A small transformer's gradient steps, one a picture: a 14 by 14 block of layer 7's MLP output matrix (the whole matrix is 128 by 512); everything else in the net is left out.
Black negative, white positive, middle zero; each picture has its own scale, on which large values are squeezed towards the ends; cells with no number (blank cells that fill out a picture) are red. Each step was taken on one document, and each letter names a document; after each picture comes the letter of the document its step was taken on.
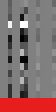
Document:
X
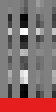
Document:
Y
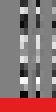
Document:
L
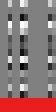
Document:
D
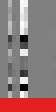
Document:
X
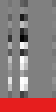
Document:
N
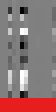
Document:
N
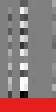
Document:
N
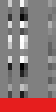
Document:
N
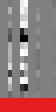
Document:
X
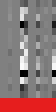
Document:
L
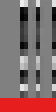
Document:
L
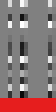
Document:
D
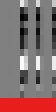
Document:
L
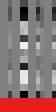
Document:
Y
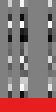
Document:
D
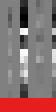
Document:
Y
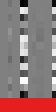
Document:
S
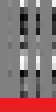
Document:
L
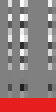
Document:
D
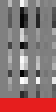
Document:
L
